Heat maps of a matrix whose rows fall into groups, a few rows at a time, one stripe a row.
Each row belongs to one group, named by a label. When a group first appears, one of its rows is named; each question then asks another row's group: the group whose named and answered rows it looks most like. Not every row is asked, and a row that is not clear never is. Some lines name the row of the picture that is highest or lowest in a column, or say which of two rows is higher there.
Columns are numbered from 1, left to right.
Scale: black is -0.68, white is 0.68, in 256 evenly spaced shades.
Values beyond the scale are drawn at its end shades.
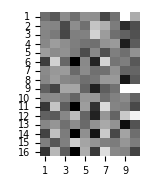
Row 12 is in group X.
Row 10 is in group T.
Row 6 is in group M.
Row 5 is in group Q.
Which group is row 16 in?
M
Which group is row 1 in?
X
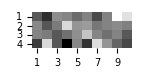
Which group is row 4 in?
M
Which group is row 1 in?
X
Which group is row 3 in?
T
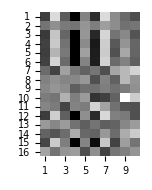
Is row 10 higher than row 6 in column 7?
No
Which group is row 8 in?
X
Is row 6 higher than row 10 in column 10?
No
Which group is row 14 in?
X
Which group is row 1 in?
M
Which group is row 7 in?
X
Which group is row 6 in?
M
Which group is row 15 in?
M
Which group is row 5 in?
M
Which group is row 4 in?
M
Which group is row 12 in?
M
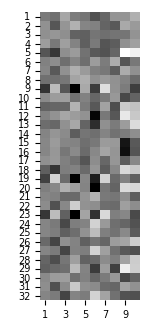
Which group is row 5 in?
X
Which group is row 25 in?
T
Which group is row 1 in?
X
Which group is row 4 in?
Q
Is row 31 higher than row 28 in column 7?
No
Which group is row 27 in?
T
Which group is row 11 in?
X
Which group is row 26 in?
X
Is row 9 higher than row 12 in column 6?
Yes
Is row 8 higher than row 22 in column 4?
No
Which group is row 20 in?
X
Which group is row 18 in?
X
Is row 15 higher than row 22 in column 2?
Yes
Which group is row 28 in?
X
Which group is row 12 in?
X
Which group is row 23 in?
M
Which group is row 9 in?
M
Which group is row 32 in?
T
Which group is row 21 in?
T
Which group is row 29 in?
X
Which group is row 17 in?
Q
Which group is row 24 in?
T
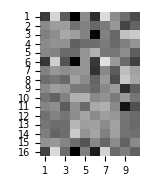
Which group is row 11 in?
T
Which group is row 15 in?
Q
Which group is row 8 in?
X
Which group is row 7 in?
X
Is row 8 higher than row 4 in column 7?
Yes
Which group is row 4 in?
Q
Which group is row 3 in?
X
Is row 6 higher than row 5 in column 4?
No
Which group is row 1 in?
M
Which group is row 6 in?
M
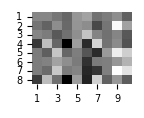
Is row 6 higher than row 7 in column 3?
No
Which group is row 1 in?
T
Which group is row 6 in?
X
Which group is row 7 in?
X
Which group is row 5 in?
X
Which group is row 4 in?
M
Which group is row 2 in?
X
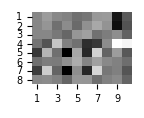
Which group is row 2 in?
T
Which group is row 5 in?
M
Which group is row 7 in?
M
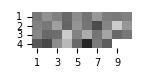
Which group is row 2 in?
X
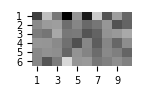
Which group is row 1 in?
M
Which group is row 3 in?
X
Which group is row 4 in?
Q
